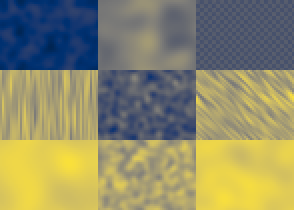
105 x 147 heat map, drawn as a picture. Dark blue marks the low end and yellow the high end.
It is made of 3 by 3 panels. Panel 1,1: very low, blotchy, faint in contrast. Panel 1,2: middling, smooth. Panel 1,3: low, checkered, faint in contrast. Panel 2,1: high, streaked downward. Panel 2,2: low, blotchy. Panel 2,3: high, slanting down to the right. Panel 3,1: very high, smooth, faint in contrast. Panel 3,2: high, blotchy. Panel 3,3: very high, smooth, faint in contrast.
